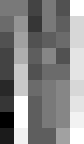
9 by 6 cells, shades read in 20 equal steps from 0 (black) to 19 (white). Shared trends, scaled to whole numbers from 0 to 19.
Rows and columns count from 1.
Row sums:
57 55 55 58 59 61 66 63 65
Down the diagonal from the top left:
9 11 6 10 8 16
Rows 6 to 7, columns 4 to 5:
9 10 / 9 10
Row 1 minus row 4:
4 -4 -2 -1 0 2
